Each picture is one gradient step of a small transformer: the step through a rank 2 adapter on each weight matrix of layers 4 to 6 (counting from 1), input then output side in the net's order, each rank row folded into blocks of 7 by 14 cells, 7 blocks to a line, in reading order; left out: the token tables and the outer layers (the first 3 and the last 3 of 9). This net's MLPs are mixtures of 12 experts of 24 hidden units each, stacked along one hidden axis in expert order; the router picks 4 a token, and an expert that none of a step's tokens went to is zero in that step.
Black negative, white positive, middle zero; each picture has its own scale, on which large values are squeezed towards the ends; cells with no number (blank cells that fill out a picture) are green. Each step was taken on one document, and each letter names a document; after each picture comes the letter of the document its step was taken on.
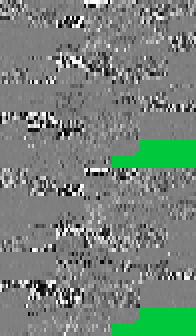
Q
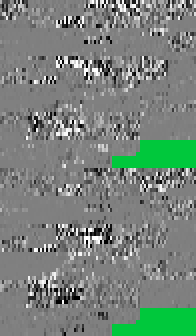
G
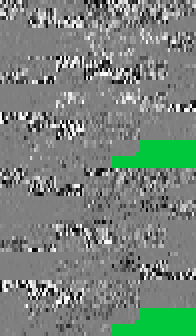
Q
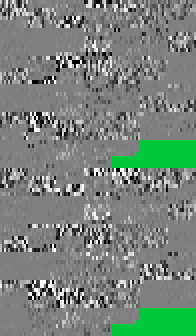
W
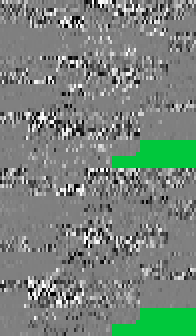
G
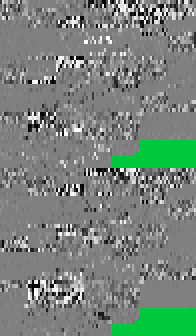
G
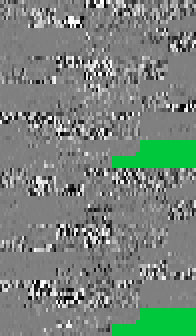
W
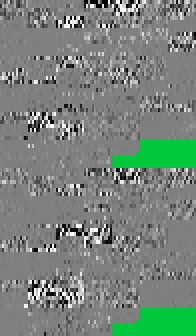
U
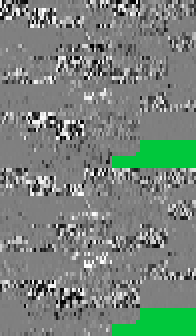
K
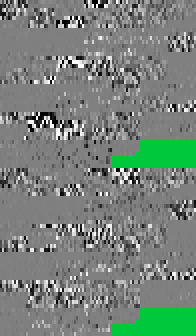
W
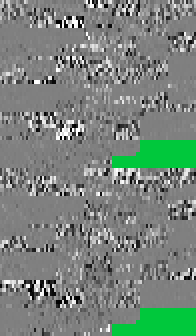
K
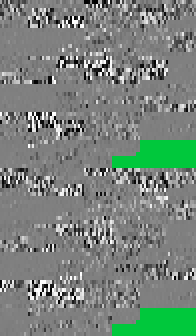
W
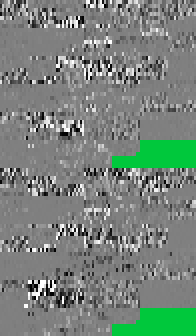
G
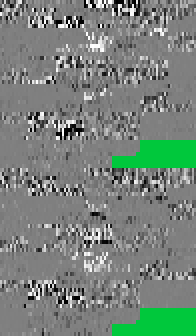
K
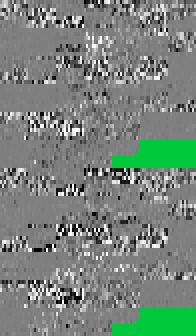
K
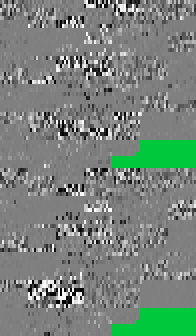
U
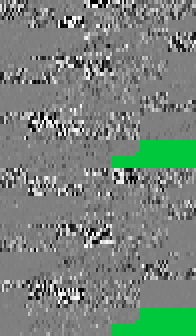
W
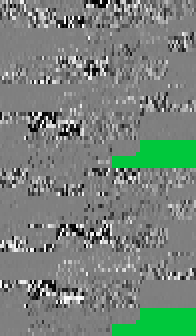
W
